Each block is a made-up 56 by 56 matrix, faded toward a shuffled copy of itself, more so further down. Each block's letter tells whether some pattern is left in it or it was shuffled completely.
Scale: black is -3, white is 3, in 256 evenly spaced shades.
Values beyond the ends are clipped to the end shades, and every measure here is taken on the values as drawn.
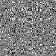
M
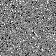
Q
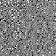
M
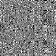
M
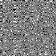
M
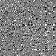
M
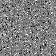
Q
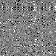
M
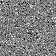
Q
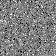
Q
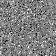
Q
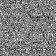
M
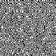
M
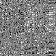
M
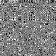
M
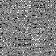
M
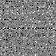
M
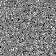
Q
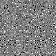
M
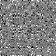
M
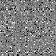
M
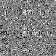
M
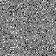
M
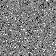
Q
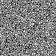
Q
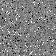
Q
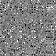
M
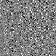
M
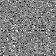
M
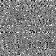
M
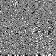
M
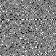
M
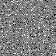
M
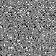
M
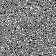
Q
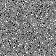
Q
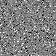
Q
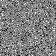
Q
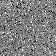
Q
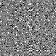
M
